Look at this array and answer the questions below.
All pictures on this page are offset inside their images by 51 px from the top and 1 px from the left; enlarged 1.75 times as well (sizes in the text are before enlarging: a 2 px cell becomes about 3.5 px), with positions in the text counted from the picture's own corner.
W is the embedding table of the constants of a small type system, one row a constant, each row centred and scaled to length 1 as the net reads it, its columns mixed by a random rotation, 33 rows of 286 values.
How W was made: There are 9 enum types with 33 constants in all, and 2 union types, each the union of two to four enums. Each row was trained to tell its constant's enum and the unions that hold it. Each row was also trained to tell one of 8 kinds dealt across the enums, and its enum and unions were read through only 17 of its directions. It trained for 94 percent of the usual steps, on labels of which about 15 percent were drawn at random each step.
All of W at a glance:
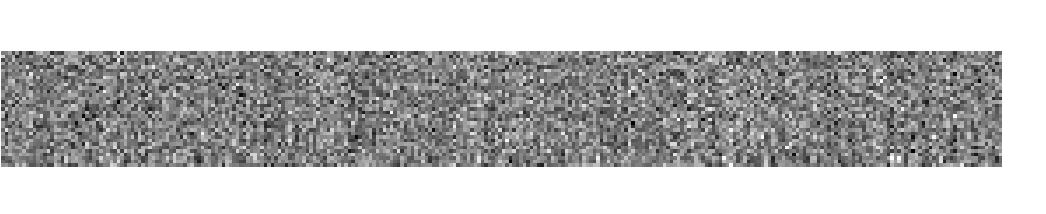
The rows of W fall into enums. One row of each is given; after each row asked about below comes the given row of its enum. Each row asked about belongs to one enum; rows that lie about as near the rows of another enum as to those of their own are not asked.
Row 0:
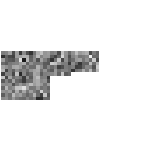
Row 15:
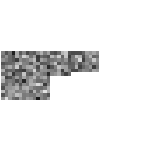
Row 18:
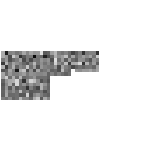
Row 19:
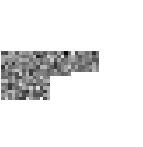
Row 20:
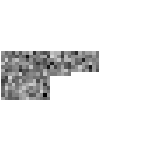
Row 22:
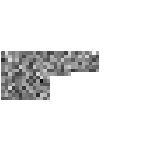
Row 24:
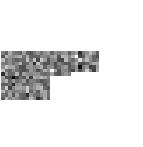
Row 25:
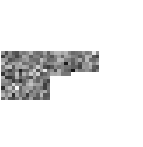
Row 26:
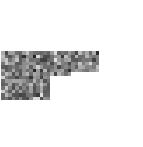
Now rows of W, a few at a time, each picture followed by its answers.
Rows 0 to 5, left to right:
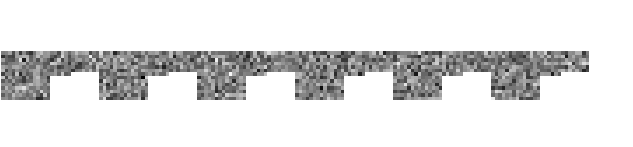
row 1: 25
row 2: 19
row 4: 22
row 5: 18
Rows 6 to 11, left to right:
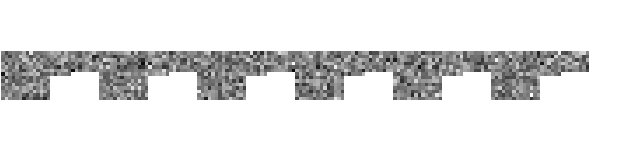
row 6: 25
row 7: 20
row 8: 26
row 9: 19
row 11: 20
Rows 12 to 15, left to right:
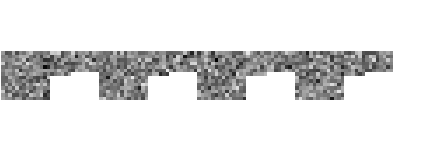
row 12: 25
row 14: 24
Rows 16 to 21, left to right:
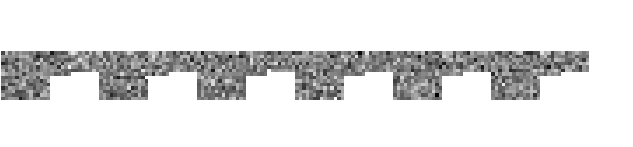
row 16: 19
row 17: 25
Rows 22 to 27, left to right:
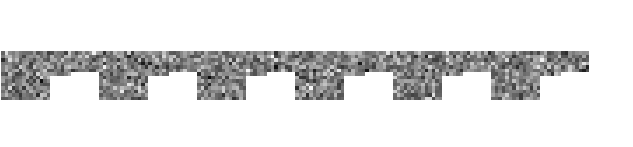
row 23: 20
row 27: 22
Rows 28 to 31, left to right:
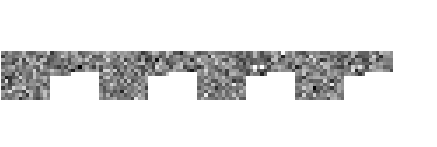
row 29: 22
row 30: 15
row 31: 15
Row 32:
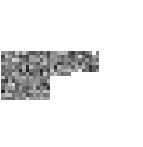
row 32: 22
